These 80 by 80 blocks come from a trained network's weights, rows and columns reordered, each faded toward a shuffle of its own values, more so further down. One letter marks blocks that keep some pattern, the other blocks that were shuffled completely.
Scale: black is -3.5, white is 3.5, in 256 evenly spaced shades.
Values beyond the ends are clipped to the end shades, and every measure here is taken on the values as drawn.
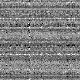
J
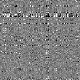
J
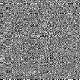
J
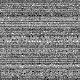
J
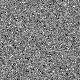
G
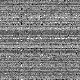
J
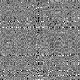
J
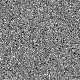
G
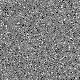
G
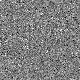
G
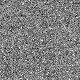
G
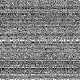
J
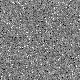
G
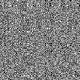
J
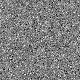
G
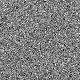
G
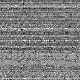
J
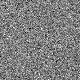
G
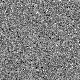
G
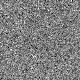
G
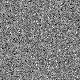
G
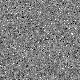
G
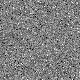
G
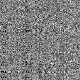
J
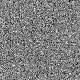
G
